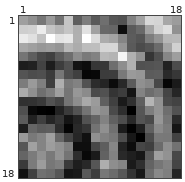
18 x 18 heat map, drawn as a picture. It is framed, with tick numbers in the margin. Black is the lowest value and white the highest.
Seam: horizontal, 30% of the way down, the top part higher. Rings: centred on the bottom left. Odd rows or columns: none.
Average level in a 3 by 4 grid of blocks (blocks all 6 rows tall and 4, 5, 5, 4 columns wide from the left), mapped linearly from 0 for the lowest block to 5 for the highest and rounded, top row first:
5 5 4 5 / 1 2 1 2 / 3 0 1 2
